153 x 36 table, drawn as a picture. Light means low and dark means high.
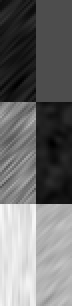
It is made of 3 by 2 panels. Panel 1,1: very high, slanting up to the right, faint in contrast. Panel 1,2: high, flat. Panel 2,1: middling, slanting up to the right. Panel 2,2: very high, blotchy, faint in contrast. Panel 3,1: very low, streaked downward, faint in contrast. Panel 3,2: low, slanting up to the right, faint in contrast.
